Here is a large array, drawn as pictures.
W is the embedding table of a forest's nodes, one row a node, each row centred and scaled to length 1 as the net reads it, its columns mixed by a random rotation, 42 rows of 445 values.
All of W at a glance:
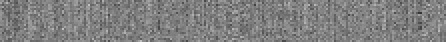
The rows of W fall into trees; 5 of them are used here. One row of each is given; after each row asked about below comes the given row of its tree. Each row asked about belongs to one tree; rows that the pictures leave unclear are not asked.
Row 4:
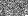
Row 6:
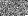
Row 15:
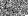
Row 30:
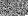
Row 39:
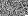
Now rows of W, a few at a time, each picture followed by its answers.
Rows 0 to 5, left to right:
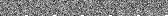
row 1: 15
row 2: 39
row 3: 6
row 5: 4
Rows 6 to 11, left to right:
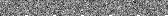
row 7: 15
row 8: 4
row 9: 30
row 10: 39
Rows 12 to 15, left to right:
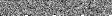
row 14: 30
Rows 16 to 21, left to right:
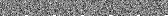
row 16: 6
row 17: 30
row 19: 39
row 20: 15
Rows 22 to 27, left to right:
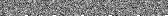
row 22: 4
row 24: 15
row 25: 6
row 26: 4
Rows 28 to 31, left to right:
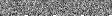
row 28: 6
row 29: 6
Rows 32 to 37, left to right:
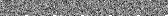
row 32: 30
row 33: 39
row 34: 39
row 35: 6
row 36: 4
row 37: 15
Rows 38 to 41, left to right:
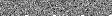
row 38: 6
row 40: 30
